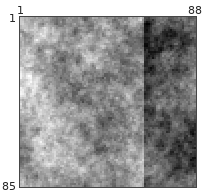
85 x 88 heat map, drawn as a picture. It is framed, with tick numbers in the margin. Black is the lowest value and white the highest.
No lone cell stands out from its neighbours. The top right is the ninth with the lowest average. The left part is higher, up to a seam about 70% of the way across. The histogram is bell-shaped.
